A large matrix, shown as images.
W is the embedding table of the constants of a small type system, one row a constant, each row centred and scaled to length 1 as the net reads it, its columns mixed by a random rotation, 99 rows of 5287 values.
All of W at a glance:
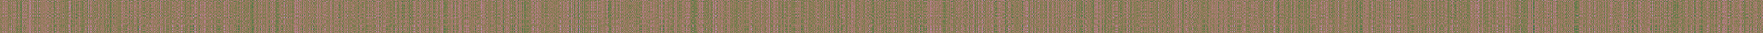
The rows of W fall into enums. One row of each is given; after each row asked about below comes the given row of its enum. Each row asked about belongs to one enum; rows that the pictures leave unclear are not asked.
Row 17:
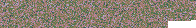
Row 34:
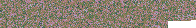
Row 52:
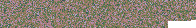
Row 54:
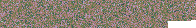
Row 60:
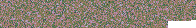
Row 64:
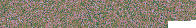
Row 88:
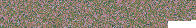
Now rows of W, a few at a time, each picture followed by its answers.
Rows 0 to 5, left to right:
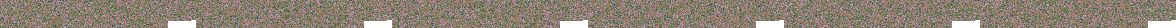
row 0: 88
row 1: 34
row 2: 34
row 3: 54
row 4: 17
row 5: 17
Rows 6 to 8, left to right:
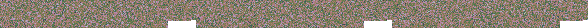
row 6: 60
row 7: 88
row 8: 64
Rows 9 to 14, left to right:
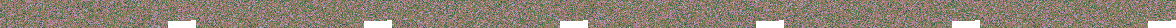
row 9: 34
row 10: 88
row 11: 60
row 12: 64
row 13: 17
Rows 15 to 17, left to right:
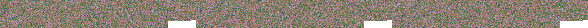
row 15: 64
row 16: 52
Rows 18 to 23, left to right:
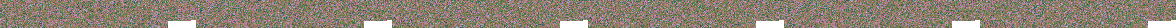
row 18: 34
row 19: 52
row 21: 88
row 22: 52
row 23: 60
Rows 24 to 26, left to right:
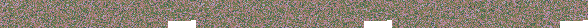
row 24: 17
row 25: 17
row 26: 34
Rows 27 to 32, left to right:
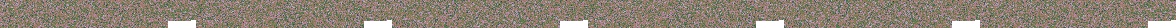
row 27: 17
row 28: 64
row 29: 60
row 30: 64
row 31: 60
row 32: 17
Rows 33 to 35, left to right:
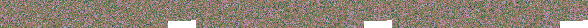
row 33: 88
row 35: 34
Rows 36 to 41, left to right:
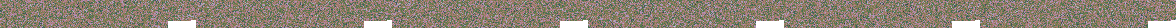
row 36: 34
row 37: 17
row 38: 17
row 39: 60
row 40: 54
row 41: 64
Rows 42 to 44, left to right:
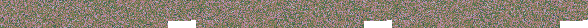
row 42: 88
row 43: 64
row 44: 64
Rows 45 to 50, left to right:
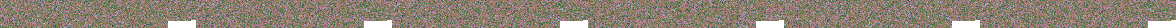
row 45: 88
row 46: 17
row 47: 17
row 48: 34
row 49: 60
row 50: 17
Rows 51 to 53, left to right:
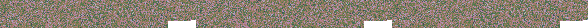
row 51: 64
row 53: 64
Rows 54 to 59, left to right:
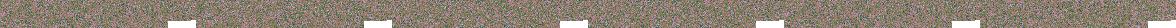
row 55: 64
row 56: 88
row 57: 88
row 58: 54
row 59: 34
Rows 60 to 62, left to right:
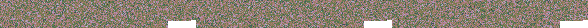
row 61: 88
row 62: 34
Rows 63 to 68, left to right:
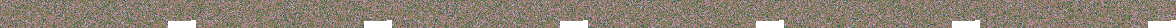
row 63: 60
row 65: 60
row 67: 88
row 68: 34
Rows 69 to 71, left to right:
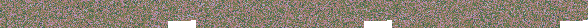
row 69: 34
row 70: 17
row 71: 64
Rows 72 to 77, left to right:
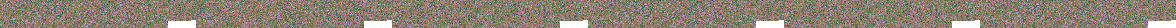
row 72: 60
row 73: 64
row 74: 54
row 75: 60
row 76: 54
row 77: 60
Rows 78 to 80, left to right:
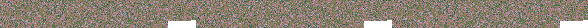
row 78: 60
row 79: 88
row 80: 60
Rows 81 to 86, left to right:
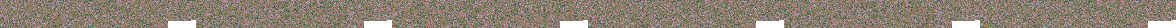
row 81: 88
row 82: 34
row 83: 54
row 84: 88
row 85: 34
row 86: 88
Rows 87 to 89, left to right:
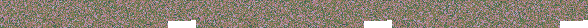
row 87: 88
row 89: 60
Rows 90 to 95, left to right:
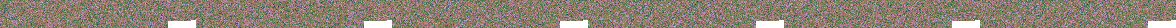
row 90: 64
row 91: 34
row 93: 60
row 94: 17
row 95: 60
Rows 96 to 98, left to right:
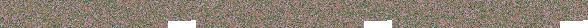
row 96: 88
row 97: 17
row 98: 34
